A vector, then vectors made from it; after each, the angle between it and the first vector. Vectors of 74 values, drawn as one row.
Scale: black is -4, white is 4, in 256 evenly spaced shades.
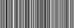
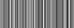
partly aligned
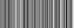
orthogonal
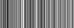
orthogonal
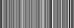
orthogonal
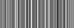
partly opposed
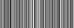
orthogonal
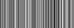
partly opposed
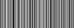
nearly opposite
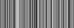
partly opposed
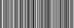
partly aligned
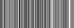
partly aligned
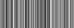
nearly parallel
